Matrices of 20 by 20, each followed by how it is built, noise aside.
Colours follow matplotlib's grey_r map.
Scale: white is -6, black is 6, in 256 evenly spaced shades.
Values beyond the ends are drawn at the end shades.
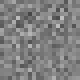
low rank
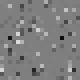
sparse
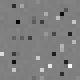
sparse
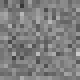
low rank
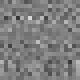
low rank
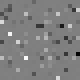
sparse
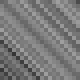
Toeplitz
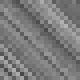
Toeplitz
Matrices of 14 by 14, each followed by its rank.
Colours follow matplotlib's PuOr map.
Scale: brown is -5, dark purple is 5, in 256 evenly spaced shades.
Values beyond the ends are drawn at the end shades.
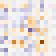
three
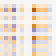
one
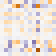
three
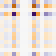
one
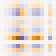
one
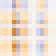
one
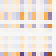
one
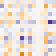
three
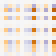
one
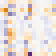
three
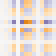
one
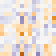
three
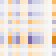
one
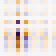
one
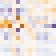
three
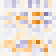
three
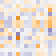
three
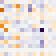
three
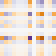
one
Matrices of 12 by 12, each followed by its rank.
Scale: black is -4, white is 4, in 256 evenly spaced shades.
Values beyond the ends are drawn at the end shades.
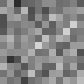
full rank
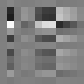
one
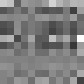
two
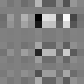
one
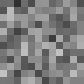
full rank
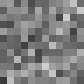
full rank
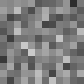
full rank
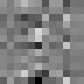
two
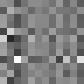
two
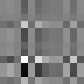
one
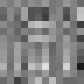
two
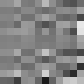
two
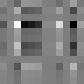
one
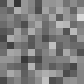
full rank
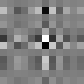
one
